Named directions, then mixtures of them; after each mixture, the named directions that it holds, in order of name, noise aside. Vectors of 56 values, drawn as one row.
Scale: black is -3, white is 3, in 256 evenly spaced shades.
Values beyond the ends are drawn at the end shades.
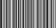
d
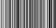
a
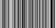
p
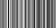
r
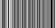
p, r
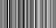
r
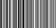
d, r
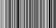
a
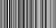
r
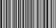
d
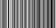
p, r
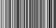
a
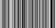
p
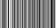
p, r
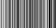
a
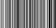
a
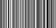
d, r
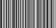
d, r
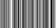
d, p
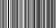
r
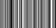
d, p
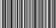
d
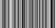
p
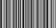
d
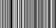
d, p
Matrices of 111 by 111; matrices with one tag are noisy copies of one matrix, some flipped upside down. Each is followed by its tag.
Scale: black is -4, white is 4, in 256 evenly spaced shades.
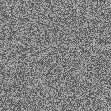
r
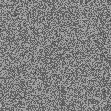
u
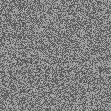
r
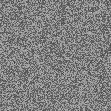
u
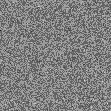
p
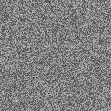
r
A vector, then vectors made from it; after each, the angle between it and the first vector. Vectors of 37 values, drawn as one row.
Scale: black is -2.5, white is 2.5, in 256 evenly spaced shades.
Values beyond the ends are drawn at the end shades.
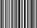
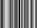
partly aligned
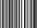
partly aligned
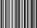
nearly parallel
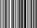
partly aligned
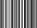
nearly parallel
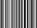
nearly parallel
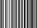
nearly parallel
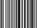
nearly parallel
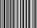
nearly opposite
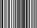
orthogonal
